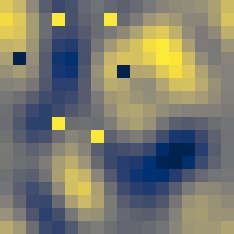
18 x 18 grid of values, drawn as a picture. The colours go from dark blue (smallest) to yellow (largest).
Grain: blotchy. Lone odd cells: 6, 4 higher and 2 lower than their neighbours. Ninth with the highest average: top right.
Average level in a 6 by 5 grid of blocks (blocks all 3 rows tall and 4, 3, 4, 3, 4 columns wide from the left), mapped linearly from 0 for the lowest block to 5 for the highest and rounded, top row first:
4 2 2 3 3
3 0 3 5 3
2 1 3 3 3
1 3 2 1 1
2 4 1 0 2
2 2 2 2 3
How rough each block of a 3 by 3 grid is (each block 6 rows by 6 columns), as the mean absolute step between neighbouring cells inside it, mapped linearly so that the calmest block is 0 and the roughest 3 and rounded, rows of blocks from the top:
330
110
100
